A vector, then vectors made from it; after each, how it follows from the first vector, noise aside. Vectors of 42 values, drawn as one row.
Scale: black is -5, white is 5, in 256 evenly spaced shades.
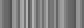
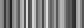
scaled up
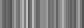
copied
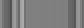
partly zeroed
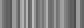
copied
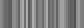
copied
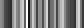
scaled up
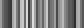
scaled up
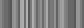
copied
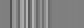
partly zeroed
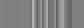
partly zeroed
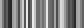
scaled up
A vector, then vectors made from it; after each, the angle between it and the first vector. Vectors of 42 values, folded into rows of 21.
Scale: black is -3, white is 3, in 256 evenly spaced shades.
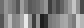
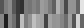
orthogonal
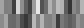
partly opposed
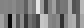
partly opposed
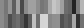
nearly opposite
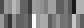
partly opposed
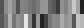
nearly parallel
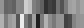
orthogonal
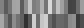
nearly opposite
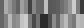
nearly parallel
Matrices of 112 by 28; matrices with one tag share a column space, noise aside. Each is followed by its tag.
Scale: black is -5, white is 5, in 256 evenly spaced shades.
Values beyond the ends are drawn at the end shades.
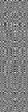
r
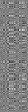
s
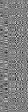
s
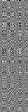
r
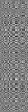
s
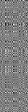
r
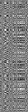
s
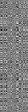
s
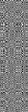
r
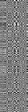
r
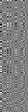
r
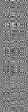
r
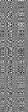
r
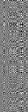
r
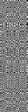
r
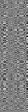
s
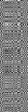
r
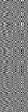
r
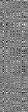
r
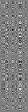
s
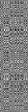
s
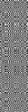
r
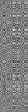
s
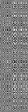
s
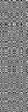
r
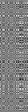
s
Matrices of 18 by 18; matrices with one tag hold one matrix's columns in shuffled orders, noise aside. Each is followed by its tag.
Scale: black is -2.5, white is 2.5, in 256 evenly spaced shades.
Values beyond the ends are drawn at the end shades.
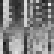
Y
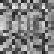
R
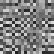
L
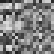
R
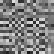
L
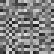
L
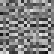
L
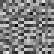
L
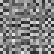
L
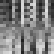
Y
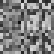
R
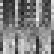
Y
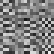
L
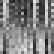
Y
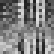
Y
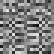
L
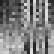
Y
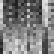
Y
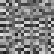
L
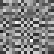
L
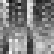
Y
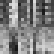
Y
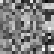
R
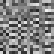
L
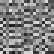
L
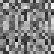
R
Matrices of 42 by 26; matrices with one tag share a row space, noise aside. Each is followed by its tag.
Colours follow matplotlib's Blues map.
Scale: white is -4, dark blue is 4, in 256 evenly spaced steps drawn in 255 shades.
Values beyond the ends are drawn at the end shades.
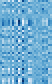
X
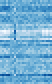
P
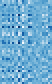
X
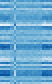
P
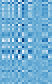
X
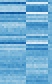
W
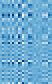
X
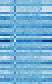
P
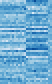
W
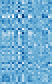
X
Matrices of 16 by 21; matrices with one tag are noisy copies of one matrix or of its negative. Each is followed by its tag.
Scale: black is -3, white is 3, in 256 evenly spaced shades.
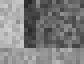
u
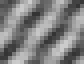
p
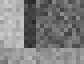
u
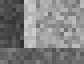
u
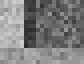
u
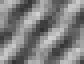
p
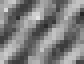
p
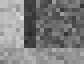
u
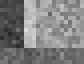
u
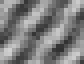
p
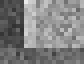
u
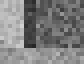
u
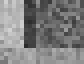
u
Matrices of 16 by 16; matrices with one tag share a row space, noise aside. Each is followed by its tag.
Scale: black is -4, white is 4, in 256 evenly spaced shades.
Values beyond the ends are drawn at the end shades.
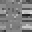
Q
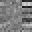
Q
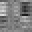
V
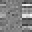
Q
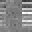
Q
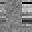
Q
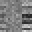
Q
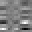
V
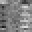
V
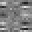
V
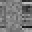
Q
